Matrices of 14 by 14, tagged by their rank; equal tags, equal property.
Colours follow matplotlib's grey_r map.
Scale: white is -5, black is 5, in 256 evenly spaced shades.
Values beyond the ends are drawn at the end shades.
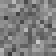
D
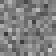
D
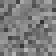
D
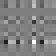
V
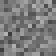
D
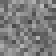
D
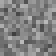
D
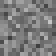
D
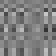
V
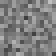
D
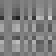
V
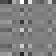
V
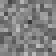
D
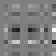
V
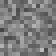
D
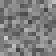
D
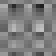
V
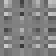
V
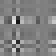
V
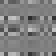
V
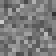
D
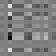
V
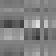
V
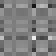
V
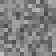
D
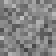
D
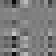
V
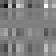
V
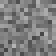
D
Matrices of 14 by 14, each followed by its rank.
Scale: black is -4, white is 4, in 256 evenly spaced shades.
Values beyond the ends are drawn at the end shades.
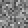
full rank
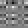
one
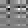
one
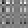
one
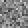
full rank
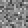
full rank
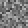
full rank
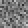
full rank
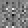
three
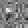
three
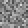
full rank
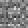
three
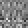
three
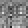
three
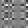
one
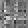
three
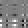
one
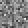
full rank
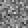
full rank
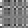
one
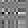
one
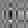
one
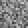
full rank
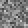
full rank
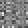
three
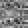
three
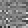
three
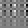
one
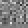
three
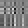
one
